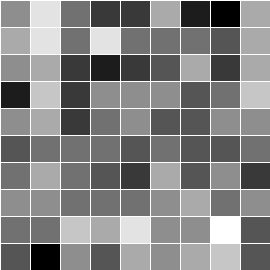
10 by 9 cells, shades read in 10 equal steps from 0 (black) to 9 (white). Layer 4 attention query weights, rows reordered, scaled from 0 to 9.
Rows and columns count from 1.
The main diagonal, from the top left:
5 8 2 5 5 4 3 4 3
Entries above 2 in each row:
5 9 5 7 8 9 7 9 9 8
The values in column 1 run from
1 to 6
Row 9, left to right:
4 4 7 6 8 5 5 9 3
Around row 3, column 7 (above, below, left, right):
4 3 3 2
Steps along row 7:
up down down down up down up down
